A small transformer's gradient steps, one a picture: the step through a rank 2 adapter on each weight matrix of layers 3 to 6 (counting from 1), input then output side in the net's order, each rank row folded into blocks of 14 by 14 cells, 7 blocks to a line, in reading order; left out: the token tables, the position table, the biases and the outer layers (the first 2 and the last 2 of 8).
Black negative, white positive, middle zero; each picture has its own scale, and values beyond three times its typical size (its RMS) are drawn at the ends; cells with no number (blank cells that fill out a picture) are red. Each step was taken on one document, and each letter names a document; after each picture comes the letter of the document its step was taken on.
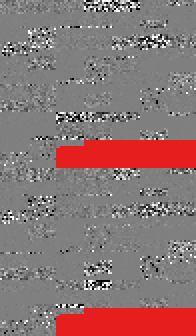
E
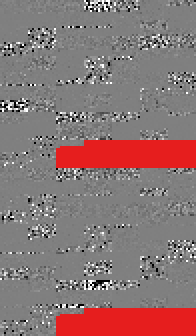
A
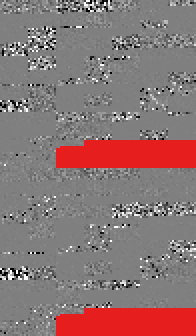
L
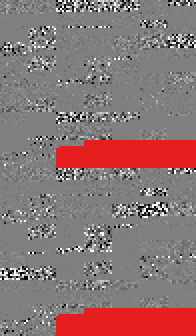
A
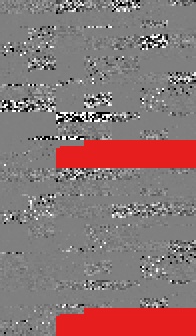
E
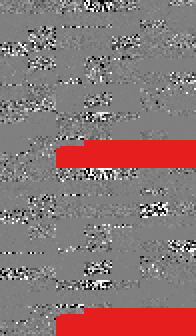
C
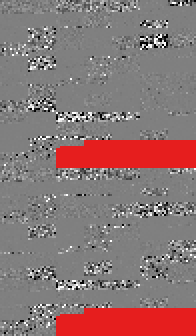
L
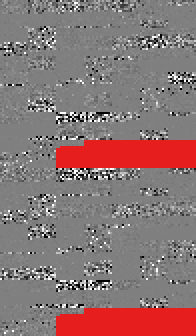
A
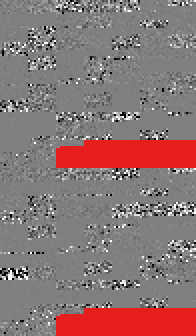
L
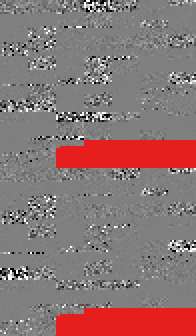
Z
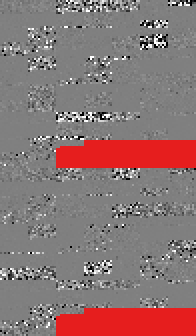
Z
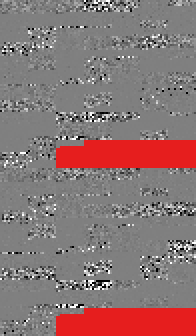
E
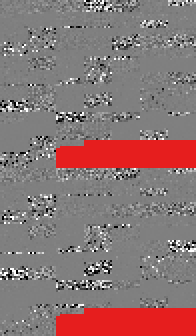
C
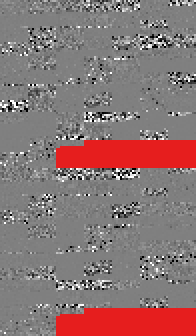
C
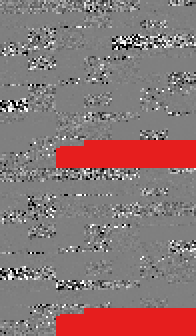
L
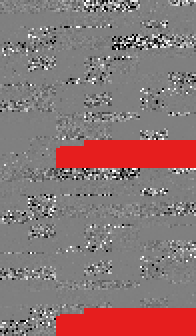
C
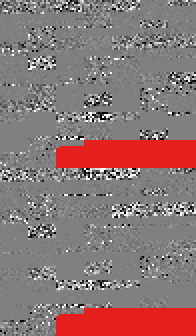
C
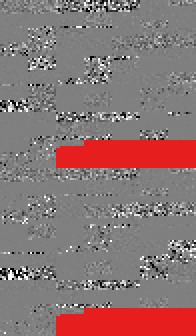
L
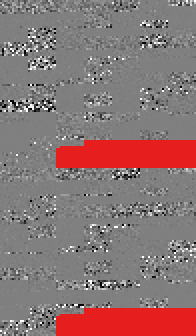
Z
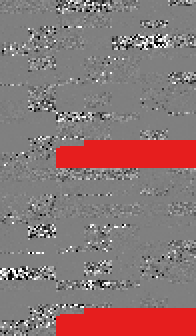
Z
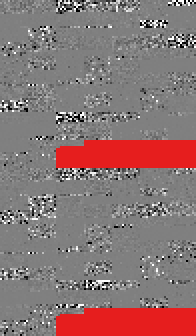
A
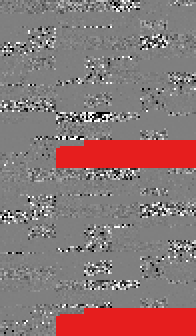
A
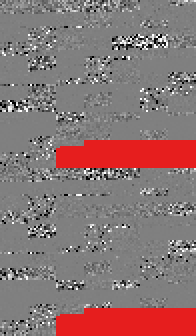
Z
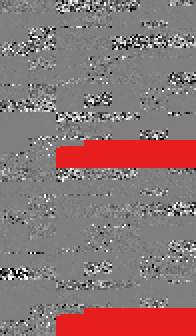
L
